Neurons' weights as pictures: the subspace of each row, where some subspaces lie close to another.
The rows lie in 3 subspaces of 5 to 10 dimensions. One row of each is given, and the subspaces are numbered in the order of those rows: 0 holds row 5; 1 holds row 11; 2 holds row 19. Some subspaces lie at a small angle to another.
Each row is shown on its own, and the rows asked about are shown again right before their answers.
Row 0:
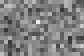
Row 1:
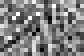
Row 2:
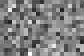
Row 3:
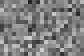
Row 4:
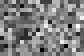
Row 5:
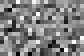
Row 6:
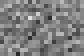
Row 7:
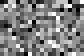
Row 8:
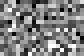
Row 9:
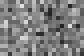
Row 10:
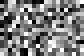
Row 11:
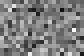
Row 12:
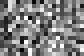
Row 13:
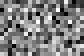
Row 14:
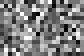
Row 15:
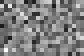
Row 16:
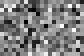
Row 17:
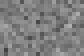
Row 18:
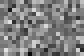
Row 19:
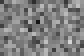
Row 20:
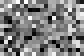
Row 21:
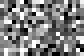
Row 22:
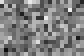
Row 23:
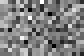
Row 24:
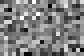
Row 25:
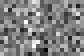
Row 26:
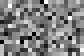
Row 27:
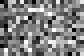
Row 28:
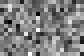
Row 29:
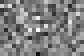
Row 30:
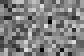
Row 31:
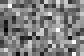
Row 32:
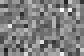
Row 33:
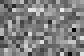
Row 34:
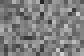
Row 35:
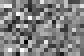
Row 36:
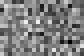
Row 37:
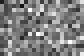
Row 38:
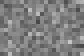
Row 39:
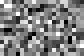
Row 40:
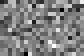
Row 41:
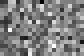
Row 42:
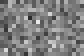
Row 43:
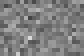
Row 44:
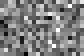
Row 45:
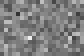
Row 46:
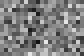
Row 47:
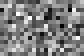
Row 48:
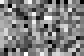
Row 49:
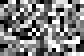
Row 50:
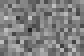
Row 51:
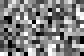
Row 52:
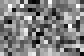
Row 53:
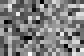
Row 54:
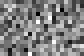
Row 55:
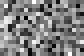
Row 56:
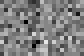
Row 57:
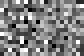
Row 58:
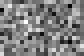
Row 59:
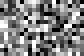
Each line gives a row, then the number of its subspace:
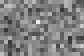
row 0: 2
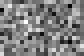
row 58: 2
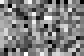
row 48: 2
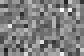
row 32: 1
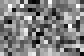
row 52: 2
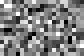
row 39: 2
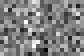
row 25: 1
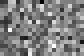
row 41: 1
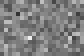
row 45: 0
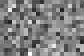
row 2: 1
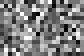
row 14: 2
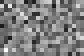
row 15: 2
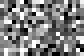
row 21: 1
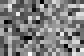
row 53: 0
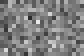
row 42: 1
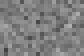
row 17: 0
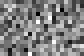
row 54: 2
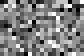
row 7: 0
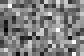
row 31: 0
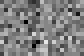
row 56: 1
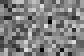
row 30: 2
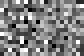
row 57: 2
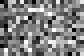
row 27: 1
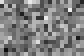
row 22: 2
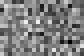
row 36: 2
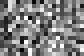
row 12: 1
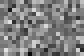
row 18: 1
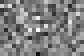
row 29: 0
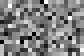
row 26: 2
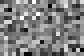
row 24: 0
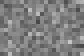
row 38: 2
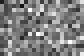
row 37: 2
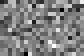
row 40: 0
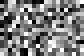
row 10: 2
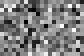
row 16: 2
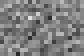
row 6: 2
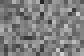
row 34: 0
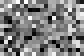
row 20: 2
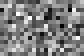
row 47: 0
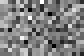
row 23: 2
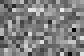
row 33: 1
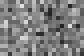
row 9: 0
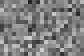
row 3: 2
